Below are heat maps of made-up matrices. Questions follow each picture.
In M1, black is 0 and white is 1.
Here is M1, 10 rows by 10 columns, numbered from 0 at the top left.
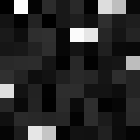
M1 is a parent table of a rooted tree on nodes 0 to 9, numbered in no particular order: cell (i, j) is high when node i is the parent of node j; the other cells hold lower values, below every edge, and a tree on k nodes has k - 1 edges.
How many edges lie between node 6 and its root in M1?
3
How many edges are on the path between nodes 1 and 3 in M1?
5
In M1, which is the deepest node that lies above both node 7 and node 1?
0
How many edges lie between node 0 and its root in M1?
4
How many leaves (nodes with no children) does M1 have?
5
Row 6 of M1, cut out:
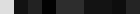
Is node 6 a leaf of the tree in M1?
no
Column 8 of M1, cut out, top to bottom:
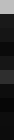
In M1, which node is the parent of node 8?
0
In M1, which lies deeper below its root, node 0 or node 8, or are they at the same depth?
node 8
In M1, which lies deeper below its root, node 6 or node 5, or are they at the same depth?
the same depth
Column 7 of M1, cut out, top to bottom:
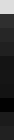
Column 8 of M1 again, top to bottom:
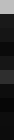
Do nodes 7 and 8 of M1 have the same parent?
yes
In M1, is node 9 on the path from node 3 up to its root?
yes
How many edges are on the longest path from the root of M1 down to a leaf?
5
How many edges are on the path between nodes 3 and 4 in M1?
2
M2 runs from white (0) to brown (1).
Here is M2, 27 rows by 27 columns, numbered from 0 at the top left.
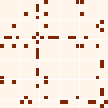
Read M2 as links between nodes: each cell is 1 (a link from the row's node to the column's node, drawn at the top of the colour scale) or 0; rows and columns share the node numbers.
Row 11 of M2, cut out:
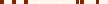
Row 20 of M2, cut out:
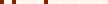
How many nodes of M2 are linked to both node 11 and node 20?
2
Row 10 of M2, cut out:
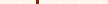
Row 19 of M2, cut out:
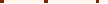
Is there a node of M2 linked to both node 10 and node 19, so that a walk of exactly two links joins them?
no
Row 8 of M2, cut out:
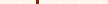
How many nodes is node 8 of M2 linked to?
1
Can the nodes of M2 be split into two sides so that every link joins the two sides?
no
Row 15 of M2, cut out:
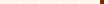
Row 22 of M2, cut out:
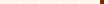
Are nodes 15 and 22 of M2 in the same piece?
yes
